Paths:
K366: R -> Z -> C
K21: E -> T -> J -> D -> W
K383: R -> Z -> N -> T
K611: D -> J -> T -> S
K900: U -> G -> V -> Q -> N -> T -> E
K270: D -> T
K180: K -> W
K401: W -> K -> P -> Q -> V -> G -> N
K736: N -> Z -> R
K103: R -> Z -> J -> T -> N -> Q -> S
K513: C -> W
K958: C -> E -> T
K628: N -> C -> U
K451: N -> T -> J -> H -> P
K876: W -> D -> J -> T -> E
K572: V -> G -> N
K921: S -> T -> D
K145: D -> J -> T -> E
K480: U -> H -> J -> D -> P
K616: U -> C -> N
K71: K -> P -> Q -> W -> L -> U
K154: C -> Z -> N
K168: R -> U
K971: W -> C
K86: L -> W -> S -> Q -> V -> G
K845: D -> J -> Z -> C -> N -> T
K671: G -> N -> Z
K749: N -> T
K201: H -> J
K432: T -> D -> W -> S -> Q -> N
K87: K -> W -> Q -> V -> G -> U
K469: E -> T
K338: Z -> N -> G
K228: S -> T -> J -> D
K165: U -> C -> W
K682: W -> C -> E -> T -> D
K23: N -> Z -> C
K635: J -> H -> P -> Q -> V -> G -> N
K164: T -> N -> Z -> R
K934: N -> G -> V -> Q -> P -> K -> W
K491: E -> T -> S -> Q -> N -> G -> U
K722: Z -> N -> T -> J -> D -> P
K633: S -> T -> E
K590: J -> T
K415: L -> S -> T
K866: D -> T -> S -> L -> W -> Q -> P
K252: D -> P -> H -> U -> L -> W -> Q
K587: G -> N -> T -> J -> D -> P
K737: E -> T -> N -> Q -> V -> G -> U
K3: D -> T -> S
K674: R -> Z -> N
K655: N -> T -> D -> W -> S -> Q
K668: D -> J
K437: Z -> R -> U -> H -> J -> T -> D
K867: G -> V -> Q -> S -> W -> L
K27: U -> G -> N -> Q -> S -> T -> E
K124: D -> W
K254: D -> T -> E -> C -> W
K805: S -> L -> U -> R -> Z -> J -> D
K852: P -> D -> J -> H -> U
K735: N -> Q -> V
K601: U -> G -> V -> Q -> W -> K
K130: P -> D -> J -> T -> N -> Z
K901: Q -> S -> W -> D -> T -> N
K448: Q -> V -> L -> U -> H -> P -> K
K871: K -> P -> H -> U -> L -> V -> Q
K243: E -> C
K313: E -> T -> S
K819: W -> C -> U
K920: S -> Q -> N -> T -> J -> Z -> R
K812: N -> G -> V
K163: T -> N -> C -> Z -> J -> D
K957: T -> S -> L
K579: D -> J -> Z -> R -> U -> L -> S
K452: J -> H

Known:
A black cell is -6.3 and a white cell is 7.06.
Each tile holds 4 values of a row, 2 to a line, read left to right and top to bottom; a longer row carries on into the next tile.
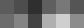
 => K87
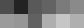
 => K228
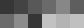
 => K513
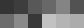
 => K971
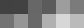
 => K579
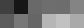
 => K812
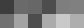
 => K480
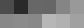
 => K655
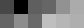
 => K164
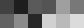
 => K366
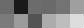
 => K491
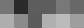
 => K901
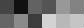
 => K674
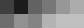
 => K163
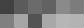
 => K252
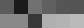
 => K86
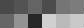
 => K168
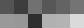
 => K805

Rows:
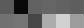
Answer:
K867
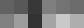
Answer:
K71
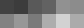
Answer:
K611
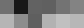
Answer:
K920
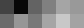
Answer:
K722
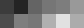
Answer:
K587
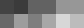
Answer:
K145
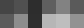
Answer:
K180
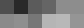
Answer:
K432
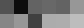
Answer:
K957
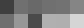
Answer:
K616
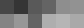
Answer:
K3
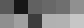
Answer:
K633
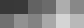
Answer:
K845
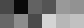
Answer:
K383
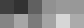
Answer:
K130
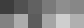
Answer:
K852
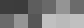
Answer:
K682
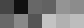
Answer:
K736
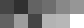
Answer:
K958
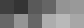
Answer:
K270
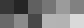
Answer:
K154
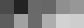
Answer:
K21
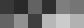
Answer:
K201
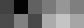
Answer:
K338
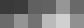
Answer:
K876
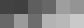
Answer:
K254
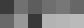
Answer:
K165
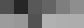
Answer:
K921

